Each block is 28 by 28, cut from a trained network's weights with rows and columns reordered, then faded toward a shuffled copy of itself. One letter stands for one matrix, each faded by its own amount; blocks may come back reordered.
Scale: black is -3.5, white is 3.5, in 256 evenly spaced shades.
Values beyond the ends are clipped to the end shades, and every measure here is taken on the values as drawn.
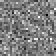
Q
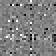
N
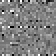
N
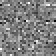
Q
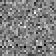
Q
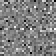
Q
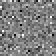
Q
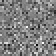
Q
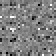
N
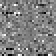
N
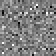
Q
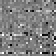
N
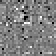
N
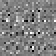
N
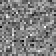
Q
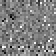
Q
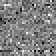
Q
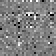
N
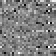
N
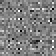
N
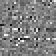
Q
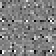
N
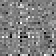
N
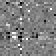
N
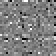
N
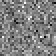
Q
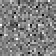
Q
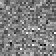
Q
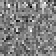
Q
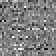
N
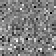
Q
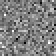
Q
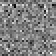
Q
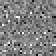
Q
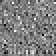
Q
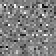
N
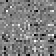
N
